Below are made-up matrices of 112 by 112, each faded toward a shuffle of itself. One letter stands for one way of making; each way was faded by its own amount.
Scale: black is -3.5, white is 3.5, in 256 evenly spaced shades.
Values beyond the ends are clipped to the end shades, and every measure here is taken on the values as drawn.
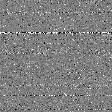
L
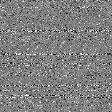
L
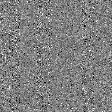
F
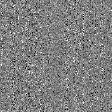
F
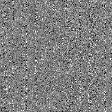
F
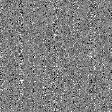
F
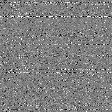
L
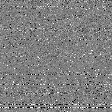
L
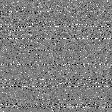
L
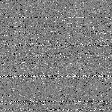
L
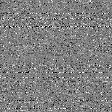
L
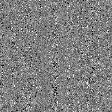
F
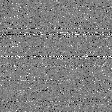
L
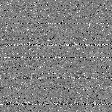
L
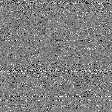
L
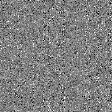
F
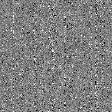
F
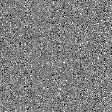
F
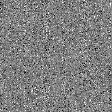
F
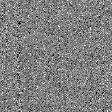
F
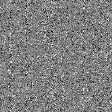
F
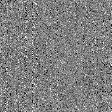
F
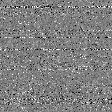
L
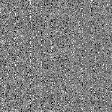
F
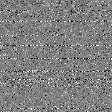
L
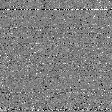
L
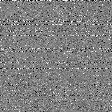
L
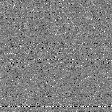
L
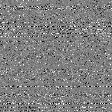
L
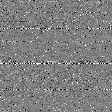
L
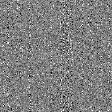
F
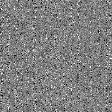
F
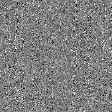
F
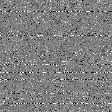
L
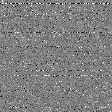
L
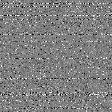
L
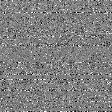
L
